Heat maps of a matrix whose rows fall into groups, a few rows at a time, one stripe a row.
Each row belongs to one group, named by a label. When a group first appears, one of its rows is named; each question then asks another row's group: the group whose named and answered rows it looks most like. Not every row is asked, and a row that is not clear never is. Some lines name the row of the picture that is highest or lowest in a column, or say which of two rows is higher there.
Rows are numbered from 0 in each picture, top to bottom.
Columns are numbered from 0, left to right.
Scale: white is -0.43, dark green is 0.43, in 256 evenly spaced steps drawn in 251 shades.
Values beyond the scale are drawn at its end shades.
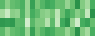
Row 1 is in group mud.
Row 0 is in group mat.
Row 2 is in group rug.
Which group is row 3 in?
mat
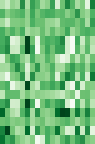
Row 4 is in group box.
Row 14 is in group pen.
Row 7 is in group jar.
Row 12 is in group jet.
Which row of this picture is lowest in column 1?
8
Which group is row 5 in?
box
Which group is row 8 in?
mud
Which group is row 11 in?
box
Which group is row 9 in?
box
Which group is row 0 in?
mud
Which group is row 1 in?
mat
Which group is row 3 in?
rug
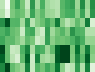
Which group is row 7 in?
pen
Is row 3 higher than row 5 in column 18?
No
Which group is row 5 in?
jet
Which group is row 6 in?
jet
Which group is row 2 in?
pen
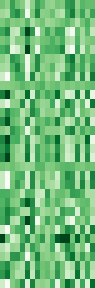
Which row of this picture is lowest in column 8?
21
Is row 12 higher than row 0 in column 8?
No
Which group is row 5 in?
box
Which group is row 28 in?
jar
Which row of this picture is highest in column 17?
15
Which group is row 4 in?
box
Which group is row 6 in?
jar
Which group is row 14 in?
jar
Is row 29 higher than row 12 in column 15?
Yes
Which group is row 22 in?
box
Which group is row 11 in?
mud
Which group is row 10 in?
pen
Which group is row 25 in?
mud
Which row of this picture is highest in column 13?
26
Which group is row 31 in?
mud
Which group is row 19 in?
mud
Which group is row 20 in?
mud
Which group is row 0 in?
jar
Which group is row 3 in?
box
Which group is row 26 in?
jet
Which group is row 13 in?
pen
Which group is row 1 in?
jar
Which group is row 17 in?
pen
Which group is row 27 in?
mud
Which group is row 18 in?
jar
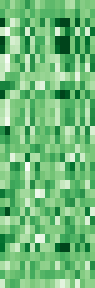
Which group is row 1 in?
mat
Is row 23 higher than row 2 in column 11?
No
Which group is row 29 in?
mud
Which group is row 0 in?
box
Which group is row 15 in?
pen
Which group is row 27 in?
jet
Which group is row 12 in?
mud
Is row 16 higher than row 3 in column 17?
Yes
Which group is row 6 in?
mud
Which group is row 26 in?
rug
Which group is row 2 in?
jet
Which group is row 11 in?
mud
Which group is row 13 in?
mud
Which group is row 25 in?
jar
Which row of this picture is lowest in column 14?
17
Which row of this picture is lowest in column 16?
17
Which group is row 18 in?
jar
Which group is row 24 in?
mud
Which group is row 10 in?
jet
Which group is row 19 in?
jar
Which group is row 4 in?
jet
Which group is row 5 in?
jet
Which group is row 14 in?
pen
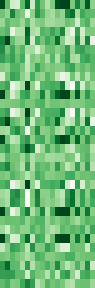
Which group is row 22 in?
jar
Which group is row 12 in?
box
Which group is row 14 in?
jar
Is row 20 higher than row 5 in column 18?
No
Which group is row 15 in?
jet
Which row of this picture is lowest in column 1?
25
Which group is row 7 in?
jar
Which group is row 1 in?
jar
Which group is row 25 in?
mud
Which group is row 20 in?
box
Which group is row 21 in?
jar
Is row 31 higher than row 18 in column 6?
Yes
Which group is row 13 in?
pen
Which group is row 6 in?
rug
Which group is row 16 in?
box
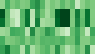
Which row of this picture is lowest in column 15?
0
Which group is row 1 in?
jet
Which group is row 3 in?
mat
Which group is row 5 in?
pen
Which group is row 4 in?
mat
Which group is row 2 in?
jet
